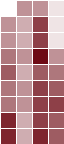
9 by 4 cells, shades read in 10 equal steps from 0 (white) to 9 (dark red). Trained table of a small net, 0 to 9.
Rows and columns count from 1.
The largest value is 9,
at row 4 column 3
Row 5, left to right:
6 3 6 5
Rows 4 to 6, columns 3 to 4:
9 4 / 6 5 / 7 6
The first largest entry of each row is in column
2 3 3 3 1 3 3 1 1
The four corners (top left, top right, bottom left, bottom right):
0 1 8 6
